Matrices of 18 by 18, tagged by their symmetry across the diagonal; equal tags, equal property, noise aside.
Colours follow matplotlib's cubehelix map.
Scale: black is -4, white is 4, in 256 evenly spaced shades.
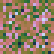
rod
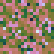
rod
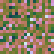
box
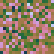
rod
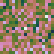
box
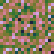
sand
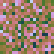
sand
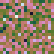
box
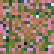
box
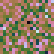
box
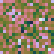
sand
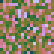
box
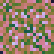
sand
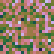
rod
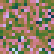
rod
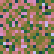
sand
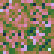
sand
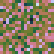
box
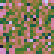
box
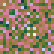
sand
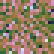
rod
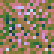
rod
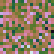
rod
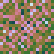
sand
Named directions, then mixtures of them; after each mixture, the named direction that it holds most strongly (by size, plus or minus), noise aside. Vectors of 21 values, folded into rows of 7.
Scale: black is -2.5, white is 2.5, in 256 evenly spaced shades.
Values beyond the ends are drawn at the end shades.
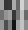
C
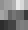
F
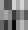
C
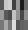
C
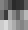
F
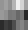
F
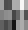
C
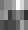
F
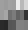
F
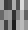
C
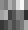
F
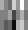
C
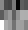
F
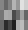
C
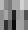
C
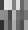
C
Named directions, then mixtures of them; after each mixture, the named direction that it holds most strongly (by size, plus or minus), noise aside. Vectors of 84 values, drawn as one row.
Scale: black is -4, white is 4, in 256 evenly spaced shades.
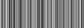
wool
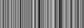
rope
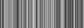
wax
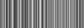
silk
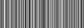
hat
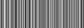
hat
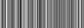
silk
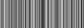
hat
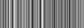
silk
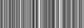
rope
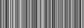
wool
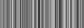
rope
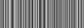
silk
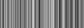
rope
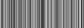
wool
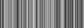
wax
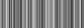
wool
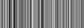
wool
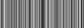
hat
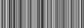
wool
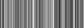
wax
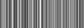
silk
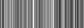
wax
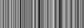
rope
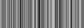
rope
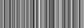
rope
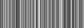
rope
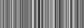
rope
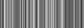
wax
